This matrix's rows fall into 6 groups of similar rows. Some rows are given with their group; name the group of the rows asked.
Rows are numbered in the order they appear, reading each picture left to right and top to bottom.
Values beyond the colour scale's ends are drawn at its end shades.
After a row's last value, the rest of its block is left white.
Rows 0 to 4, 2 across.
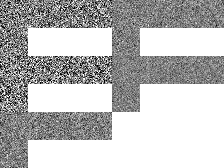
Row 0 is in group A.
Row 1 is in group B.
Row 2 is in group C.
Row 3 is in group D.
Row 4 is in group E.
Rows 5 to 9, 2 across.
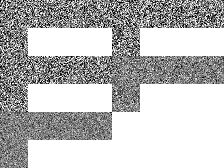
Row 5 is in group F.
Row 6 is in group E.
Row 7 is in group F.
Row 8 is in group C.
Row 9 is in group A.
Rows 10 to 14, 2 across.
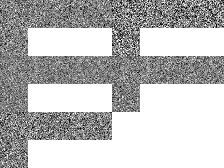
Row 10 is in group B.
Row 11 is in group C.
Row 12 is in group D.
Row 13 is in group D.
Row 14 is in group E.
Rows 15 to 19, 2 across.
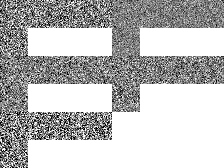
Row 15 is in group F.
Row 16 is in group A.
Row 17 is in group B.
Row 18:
C
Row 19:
E
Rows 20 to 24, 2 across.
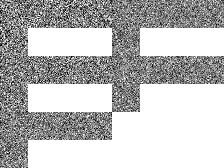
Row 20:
B
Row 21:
C
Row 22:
F
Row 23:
D
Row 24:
C
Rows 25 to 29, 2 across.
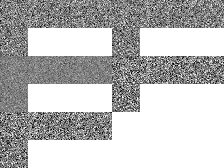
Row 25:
E
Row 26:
D
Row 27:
D
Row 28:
D
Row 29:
E
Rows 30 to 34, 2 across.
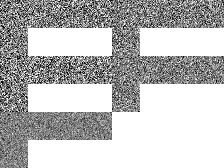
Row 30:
A
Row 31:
F
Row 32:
E
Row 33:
F
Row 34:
A
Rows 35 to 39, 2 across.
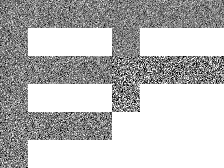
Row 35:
D
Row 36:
F
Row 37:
F
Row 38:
F
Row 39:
F
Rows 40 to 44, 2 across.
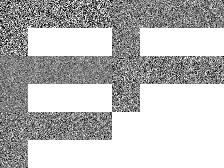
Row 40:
A
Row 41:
A
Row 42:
D
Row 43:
E
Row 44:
F
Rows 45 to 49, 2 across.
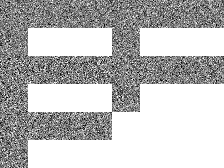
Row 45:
C
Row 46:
F
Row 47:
A
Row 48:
C
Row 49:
E
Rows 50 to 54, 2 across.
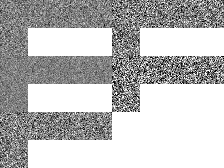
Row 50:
B
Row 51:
C
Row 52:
E
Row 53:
E
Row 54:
E
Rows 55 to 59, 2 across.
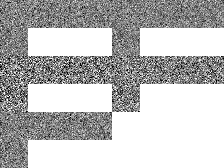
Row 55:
E
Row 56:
C
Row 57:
C
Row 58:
C
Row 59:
B
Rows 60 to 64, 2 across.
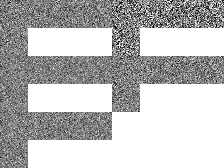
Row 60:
A
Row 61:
A
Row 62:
C
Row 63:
A
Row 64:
D
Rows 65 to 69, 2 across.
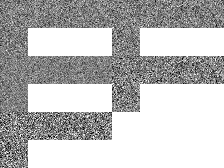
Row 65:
D
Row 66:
B
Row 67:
E
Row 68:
B
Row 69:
C
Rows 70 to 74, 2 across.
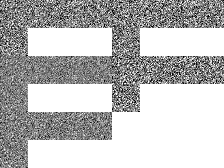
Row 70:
F
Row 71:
E
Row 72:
F
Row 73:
F
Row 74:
F
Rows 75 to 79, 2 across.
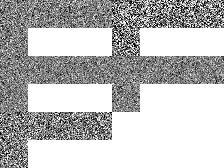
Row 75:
E
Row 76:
D
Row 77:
A
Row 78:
B
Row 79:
A
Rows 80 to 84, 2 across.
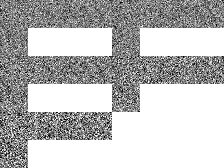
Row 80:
C
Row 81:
A
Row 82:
C
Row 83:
F
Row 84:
D
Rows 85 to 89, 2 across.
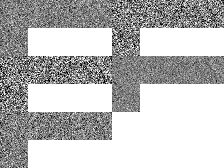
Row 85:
D
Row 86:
C
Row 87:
B
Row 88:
A
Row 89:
E
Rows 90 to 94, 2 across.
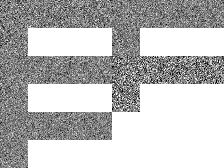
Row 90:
A
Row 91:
C
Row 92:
B
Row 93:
F
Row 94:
F
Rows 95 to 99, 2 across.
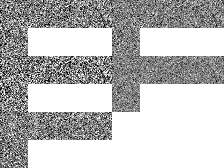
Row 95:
B
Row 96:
B
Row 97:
B
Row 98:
B
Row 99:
D
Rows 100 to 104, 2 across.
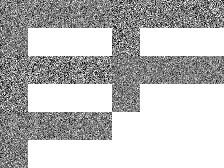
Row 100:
E
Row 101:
A
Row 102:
E
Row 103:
F
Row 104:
D
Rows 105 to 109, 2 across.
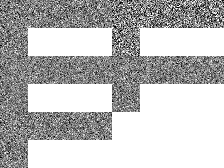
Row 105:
A
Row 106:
A
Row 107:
E
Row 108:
D
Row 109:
C
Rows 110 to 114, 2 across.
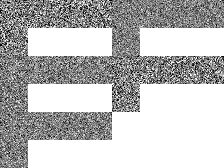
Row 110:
B
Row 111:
A
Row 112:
D
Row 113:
B
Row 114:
C
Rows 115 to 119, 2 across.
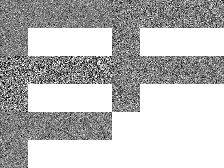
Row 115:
C
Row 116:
A
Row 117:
A
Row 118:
C
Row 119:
B
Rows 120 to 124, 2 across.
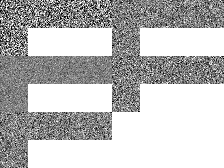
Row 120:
F
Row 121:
A
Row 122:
C
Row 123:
A
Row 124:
E
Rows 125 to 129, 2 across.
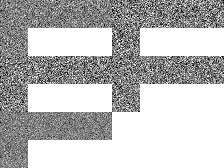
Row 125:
F
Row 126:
C
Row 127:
F
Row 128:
A
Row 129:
C
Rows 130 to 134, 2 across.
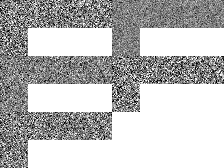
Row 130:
D
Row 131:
E
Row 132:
B
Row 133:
B
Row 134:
C
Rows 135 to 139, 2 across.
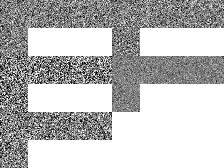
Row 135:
E
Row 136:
D
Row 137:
E
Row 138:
A
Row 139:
B
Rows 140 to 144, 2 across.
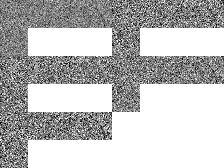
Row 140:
B
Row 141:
C
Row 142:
D
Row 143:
B
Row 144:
B
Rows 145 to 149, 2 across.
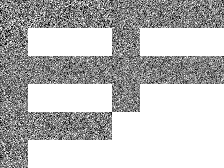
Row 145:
B
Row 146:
F
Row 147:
C
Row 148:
E
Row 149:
C
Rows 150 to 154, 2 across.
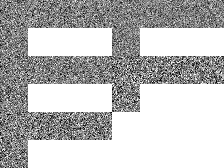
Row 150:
E
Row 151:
A
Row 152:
C
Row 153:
B
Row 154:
E
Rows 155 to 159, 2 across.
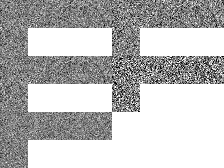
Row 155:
B
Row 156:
B
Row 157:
B
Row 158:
A
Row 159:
D
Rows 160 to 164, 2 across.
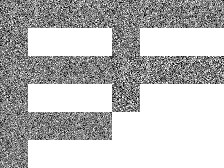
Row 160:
D
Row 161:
E
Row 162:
C
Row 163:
D
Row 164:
E
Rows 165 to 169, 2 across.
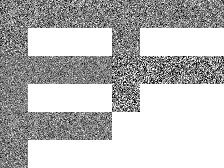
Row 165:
D
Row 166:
C
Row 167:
F
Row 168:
F
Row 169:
D
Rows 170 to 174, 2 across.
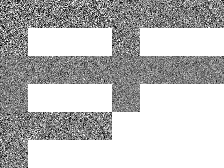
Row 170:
A
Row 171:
A
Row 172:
F
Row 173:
A
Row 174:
B
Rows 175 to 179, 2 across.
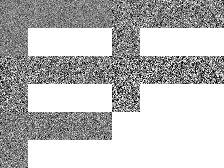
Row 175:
D
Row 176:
B
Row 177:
E
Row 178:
B
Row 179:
F
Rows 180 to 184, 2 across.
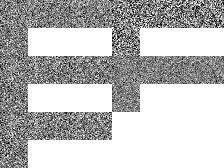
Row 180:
E
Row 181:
B
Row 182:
D
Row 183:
B
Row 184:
D
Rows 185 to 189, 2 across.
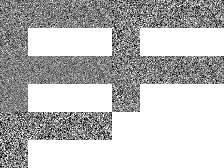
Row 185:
C
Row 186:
B
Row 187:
A
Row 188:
C
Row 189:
B
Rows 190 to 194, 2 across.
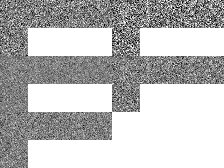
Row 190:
F
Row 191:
D
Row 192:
D
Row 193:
D
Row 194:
E
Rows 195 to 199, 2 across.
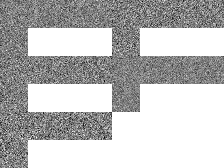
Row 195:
D
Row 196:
F
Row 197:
A
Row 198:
E
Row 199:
B
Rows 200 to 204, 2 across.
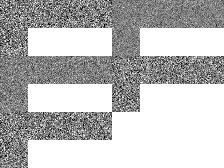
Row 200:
C
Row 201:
B
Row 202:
F
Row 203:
D
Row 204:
B
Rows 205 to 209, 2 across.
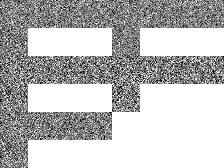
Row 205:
D
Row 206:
E
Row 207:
C
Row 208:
B
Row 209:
C
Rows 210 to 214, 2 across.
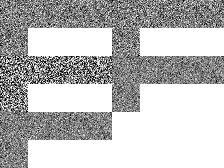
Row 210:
C
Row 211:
F
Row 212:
F
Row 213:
B
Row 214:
B
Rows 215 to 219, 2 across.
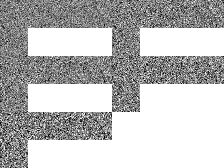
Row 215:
A
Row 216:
A
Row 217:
B
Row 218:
E
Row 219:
B
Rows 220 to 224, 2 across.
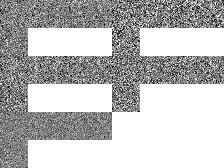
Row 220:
E
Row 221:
B
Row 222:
D
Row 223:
F
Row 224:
F
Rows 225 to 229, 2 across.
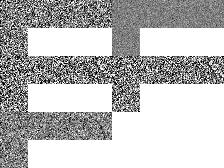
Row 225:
F
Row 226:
F
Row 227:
A
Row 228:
A
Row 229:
B
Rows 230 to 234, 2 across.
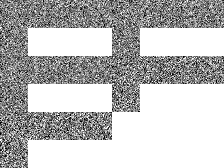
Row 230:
B
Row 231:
E
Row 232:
D
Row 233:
F
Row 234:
B
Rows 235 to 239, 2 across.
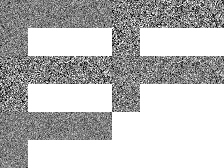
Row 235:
A
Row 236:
B
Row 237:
B
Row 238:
B
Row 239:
F
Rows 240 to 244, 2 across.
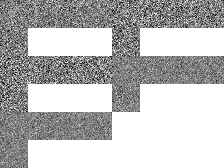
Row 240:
D
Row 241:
E
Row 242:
A
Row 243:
C
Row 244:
E
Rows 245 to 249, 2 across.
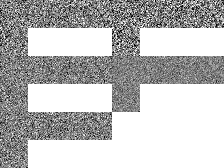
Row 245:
B
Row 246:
B
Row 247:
C
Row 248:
F
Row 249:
F
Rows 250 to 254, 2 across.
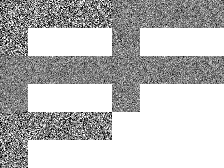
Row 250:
D
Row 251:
C
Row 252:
F
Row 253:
F
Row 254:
B
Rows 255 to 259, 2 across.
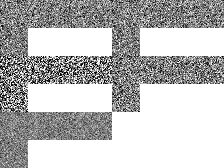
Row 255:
E
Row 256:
E
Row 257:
F
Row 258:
A
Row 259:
D
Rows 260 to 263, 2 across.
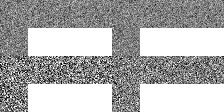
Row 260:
E
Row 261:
E
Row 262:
D
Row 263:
A
